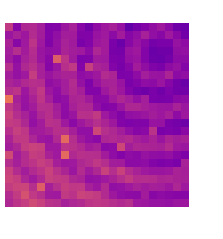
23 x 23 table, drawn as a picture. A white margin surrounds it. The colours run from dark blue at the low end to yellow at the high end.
Rings spread out from the top right. There is an overall slope up to the bottom left. No row or column stands out.
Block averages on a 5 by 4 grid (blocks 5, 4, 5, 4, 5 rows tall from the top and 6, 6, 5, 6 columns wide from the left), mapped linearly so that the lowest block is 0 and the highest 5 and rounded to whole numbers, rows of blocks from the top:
2210
3210
4321
4422
5432
